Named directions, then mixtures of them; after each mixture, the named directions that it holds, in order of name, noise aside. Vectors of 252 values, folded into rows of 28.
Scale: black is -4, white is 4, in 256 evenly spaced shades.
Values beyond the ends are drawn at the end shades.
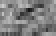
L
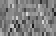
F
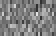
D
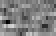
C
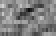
L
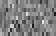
F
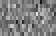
D, F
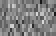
D, F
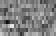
C, F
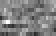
C, L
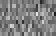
D, F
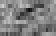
L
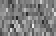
F
